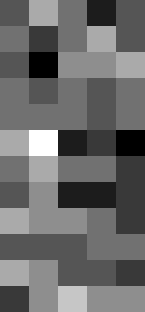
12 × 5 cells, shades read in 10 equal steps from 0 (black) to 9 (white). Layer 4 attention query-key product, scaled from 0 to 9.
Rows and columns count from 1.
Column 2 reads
6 2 0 3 4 9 6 5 5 3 5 5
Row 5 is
4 4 4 3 4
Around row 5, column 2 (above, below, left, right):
3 9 4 4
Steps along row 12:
up up down same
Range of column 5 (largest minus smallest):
6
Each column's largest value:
6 9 7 6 6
